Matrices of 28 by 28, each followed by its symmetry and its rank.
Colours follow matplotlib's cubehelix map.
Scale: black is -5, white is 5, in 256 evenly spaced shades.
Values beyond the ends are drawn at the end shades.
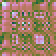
symmetric, rank three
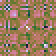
symmetric, rank three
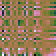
neither, rank two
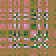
symmetric, rank two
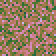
neither, full rank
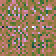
neither, rank five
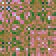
symmetric, rank three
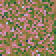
neither, full rank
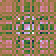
symmetric, rank two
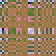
symmetric, rank two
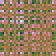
symmetric, rank two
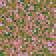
neither, full rank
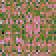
neither, rank five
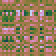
neither, rank two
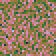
neither, full rank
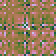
symmetric, rank three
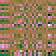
neither, rank two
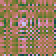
symmetric, rank two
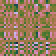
neither, rank two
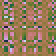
neither, rank two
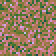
neither, full rank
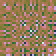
symmetric, rank three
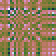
symmetric, rank two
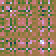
symmetric, rank three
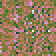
neither, rank five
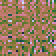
neither, rank five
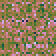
neither, rank five
